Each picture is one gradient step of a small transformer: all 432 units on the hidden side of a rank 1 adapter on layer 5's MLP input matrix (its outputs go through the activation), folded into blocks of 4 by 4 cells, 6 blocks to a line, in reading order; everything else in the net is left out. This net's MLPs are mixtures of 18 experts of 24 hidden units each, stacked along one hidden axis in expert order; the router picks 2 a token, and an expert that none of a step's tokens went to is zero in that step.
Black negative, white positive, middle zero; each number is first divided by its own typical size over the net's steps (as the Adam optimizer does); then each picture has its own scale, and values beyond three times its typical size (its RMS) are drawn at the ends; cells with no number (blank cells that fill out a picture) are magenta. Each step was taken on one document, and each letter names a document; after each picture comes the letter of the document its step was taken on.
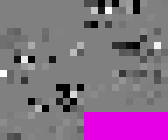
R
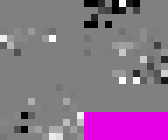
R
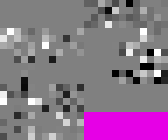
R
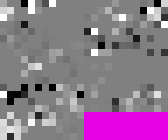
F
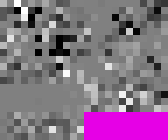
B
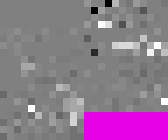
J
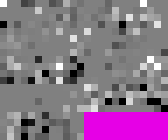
B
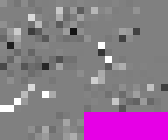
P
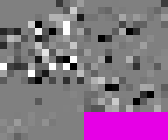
B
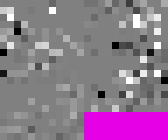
J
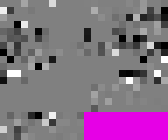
F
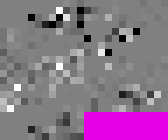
P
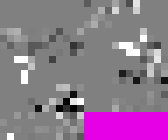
R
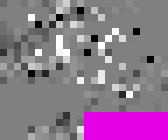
P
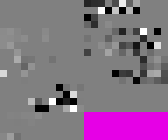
R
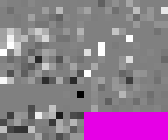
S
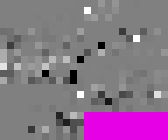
S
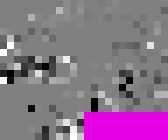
S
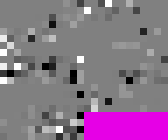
S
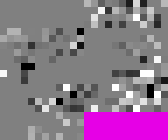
R
